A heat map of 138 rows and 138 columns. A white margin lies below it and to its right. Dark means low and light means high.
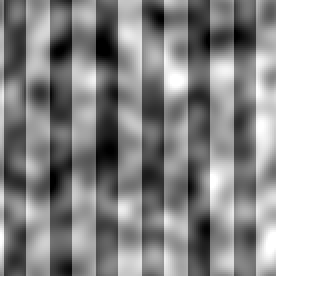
Stripes running up and down repeat 6 times from left to right. The centre is the ninth with the lowest average. No lone cell stands out from its neighbours. Overall the values sit about 50% of the way up the scale.
